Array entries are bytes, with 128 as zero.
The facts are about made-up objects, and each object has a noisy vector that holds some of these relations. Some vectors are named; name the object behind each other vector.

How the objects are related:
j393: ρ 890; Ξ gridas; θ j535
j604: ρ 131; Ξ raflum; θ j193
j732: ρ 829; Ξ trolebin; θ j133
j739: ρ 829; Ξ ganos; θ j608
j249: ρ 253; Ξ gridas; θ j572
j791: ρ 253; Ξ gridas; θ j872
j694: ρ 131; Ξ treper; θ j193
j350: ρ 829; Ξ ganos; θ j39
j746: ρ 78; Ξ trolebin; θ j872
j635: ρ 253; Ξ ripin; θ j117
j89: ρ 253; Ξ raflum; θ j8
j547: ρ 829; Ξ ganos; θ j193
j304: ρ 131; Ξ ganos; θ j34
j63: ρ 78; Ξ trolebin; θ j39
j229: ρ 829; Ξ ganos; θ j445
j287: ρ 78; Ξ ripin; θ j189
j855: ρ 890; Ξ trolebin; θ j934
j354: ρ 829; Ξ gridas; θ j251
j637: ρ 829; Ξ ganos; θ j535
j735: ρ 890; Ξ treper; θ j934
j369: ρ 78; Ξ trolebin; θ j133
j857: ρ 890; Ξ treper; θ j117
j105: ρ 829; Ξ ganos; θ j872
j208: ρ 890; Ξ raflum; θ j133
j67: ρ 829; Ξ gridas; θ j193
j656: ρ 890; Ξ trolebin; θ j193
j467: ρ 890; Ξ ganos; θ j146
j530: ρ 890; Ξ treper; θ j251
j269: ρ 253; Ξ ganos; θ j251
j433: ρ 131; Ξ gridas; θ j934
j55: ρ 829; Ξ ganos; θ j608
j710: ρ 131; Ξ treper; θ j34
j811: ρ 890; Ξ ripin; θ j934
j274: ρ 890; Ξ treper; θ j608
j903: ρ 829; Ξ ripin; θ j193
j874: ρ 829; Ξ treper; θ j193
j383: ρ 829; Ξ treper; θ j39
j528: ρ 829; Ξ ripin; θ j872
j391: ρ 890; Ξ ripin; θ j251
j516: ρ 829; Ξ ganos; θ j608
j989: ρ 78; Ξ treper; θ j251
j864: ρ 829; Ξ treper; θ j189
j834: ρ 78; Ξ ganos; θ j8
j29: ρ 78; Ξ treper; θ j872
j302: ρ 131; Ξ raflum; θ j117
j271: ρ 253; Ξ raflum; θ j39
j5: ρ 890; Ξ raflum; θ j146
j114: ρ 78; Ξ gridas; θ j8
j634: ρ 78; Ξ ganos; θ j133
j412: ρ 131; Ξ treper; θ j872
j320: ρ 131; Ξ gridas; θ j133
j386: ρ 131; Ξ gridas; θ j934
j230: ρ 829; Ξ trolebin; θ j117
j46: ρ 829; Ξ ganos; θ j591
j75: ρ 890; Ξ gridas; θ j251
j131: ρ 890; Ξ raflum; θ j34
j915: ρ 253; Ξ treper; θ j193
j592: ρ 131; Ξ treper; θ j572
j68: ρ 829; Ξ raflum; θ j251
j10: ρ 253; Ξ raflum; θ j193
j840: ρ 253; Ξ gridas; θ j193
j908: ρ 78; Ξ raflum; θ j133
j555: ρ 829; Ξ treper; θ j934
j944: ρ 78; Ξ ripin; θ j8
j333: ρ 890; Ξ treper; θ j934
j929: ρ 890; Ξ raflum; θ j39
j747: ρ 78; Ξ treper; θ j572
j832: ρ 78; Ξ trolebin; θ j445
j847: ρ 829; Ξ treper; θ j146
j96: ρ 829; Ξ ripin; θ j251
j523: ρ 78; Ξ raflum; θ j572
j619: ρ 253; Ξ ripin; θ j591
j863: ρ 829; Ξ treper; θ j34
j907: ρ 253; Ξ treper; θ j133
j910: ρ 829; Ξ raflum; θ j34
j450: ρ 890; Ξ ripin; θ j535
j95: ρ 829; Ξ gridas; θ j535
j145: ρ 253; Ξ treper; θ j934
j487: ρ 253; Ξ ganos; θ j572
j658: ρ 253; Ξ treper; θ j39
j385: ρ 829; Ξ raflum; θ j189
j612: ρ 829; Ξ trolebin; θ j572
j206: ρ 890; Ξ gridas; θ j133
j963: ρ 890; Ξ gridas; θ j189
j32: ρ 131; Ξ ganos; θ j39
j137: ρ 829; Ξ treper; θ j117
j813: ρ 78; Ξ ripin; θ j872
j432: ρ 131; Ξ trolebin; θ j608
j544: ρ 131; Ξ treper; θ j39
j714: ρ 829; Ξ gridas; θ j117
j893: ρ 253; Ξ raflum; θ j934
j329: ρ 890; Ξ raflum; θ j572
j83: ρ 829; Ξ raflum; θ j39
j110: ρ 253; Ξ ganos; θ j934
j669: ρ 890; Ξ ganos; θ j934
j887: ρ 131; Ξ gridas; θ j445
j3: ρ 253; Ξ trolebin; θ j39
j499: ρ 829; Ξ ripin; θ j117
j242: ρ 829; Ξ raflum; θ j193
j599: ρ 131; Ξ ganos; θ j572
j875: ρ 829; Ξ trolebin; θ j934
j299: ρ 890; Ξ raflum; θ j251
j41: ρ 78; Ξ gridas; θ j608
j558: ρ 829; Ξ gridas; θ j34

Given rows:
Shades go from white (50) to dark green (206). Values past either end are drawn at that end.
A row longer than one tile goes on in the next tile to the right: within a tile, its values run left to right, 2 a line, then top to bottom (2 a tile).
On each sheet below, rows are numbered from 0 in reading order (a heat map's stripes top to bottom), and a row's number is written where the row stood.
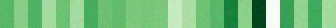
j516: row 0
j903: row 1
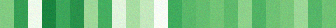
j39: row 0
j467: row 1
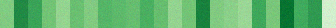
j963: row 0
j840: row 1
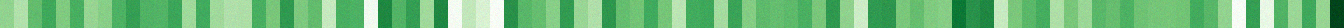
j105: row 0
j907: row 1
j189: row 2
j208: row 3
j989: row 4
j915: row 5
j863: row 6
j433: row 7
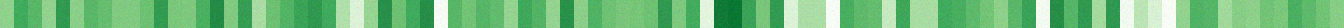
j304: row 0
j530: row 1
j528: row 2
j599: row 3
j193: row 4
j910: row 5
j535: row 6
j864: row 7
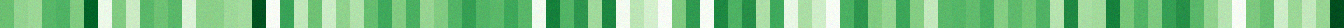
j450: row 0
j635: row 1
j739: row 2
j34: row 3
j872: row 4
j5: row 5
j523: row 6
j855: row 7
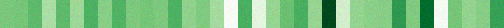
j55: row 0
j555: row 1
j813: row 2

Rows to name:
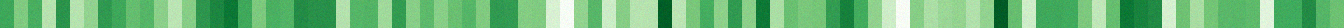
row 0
j83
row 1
j694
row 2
j634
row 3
j875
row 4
j63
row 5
j669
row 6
j10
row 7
j385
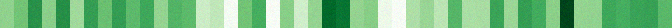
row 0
j874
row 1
j811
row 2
j110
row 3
j604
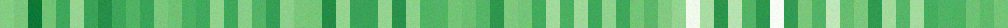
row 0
j67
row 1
j412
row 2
j544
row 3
j350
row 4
j619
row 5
j383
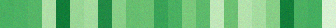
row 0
j302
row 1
j271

